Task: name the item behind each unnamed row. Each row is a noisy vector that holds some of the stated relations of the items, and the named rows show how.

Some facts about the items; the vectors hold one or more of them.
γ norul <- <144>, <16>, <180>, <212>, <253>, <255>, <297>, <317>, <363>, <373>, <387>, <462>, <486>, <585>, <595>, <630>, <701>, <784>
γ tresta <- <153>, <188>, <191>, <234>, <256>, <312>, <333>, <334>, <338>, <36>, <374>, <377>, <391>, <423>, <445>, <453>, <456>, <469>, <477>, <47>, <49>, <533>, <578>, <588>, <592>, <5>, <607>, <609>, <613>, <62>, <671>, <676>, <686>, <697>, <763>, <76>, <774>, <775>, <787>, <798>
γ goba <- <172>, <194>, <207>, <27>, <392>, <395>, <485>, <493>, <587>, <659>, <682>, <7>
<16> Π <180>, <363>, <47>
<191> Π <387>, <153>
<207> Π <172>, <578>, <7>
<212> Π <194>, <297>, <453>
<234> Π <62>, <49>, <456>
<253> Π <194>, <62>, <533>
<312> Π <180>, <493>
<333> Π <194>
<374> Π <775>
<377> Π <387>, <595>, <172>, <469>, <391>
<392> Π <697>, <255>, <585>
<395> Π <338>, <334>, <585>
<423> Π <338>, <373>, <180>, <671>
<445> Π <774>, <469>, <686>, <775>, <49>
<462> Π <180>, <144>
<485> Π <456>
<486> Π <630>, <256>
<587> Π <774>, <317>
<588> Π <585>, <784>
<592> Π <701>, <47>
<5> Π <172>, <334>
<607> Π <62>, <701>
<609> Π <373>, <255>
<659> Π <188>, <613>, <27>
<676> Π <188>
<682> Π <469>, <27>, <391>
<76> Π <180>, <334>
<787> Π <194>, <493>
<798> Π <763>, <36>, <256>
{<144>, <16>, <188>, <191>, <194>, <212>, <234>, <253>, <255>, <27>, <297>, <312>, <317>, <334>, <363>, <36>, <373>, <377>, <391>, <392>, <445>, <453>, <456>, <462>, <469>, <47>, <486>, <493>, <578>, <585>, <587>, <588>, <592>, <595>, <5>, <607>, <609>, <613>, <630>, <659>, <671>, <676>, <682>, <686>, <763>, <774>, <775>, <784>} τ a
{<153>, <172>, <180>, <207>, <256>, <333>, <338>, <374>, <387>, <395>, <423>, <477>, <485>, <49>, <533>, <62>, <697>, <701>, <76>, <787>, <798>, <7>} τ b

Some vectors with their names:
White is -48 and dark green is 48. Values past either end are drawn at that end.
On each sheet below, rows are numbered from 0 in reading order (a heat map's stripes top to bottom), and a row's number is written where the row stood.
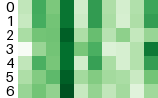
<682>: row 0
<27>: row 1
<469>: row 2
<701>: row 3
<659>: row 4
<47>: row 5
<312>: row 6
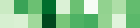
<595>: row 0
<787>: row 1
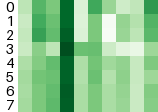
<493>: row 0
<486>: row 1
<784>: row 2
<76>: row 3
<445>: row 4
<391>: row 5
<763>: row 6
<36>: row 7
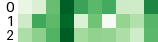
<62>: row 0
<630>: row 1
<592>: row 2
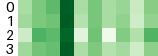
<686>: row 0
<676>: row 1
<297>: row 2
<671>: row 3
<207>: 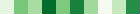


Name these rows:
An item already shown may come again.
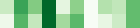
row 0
<16>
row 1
<180>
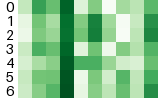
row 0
<373>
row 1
<207>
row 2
<7>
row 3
<297>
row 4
<697>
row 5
<212>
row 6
<253>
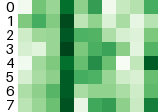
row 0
<387>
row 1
<334>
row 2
<338>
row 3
<333>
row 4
<485>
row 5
<697>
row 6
<592>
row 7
<194>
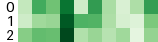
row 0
<27>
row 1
<338>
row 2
<588>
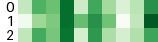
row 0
<587>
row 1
<485>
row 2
<682>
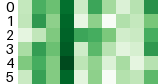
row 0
<587>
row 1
<462>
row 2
<49>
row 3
<392>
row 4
<334>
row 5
<16>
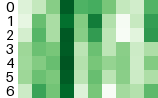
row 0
<533>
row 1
<172>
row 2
<395>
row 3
<377>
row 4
<453>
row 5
<377>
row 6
<144>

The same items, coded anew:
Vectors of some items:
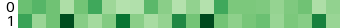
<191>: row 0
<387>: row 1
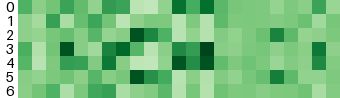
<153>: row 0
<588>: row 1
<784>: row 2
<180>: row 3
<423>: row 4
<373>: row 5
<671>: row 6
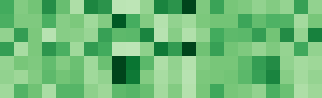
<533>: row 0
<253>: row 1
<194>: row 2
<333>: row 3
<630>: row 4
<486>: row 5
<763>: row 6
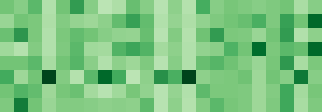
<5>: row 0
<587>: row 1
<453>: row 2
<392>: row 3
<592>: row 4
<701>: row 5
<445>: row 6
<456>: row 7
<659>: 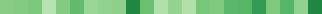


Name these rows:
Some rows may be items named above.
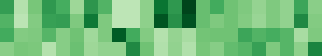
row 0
<787>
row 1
<423>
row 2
<212>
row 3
<682>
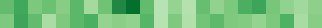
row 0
<595>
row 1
<47>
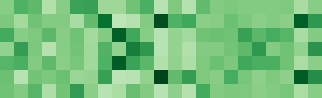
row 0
<334>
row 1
<172>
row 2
<212>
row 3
<27>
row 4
<297>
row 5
<207>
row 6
<5>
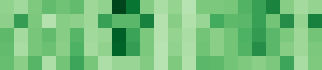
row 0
<486>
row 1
<194>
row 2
<16>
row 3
<462>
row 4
<312>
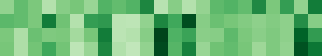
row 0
<493>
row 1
<49>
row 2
<7>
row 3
<485>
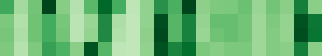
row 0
<701>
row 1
<485>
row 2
<485>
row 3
<697>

